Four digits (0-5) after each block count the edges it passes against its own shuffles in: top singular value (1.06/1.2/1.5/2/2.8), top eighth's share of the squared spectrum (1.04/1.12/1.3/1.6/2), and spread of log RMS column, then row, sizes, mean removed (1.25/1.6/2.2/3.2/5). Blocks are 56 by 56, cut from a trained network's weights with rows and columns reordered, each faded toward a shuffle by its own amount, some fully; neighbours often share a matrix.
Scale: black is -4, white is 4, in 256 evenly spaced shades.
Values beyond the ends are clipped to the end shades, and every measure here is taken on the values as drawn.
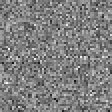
3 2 0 1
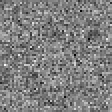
3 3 1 2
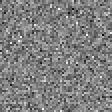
0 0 0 0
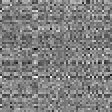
4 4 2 3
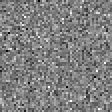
2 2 1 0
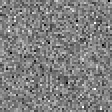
1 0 0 0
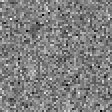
0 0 0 0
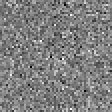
2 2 1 0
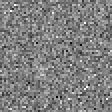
0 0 0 0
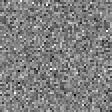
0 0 0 0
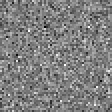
1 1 0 0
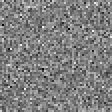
0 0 0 0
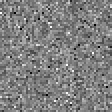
0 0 0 0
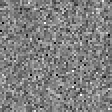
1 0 0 0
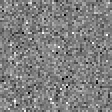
1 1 0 0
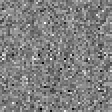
2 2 1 1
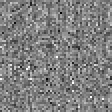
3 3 1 1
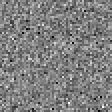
1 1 0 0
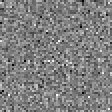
1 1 0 1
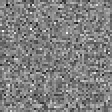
3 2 0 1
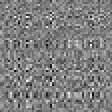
4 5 3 3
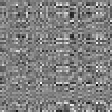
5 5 3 4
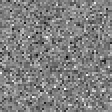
1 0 0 0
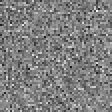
1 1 0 0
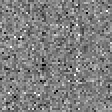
2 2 1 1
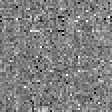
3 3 1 2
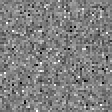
1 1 0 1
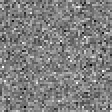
2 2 0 0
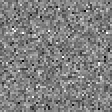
0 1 0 0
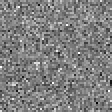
2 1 0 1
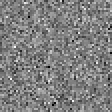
1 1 0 0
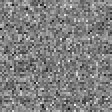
3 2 0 1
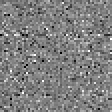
3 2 1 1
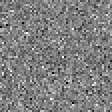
2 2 0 0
